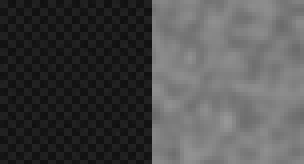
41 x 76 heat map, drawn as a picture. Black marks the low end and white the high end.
It is made of 1 by 2 panels. Panel 1,1: very low, checkered, faint in contrast. Panel 1,2: middling, blotchy, faint in contrast.
